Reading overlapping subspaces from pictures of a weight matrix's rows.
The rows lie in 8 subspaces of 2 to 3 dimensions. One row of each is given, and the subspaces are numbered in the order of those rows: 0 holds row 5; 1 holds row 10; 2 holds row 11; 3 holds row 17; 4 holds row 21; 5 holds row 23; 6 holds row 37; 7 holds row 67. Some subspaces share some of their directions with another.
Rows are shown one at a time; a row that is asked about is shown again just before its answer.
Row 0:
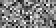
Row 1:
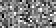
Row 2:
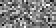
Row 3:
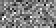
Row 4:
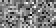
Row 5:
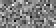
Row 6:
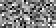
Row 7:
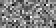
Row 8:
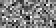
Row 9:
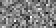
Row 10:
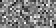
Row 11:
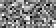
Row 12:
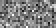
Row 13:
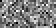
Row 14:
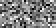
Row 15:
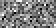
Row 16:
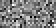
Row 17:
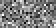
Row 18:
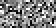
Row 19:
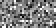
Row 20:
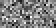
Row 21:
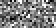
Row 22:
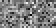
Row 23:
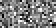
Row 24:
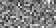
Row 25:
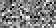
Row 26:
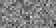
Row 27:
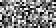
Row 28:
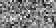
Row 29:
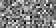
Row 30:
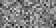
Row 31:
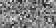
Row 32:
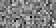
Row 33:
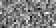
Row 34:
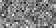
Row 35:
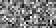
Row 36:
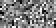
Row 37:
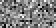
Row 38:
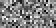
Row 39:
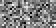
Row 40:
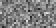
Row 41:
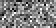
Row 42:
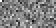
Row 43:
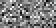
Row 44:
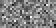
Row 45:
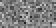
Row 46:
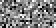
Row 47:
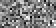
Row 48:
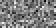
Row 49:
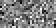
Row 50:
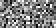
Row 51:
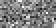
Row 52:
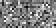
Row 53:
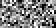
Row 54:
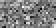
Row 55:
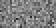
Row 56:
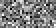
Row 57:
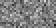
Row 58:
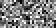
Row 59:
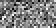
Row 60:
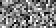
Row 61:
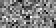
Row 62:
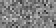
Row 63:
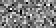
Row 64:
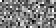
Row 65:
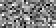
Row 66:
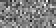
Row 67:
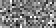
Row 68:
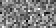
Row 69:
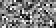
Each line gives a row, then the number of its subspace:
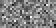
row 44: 1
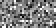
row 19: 6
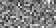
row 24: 7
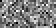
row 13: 1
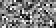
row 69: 6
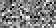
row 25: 7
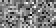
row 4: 0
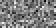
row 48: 6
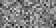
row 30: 7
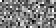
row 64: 1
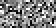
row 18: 0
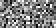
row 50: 6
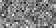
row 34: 1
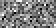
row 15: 5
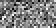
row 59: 5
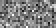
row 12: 1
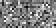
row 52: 4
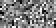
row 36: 0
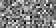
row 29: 6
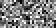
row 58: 0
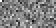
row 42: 1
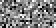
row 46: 6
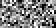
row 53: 4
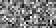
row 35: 0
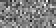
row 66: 2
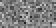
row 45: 5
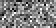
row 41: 5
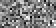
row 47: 1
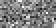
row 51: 2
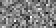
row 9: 3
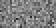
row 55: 7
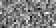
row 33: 3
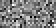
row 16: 7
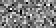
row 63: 0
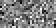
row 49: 0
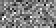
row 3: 5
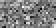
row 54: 2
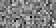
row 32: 7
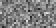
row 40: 3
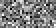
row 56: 3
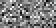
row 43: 7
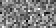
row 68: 3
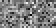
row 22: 0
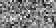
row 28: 2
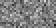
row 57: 6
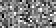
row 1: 5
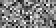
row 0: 7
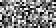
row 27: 5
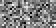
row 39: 4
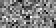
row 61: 2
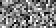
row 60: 3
